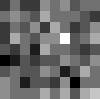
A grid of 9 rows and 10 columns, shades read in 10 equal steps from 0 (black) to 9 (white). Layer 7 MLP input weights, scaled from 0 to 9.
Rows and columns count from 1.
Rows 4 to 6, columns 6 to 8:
5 9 3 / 4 4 3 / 3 5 4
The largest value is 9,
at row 4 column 7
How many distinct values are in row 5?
5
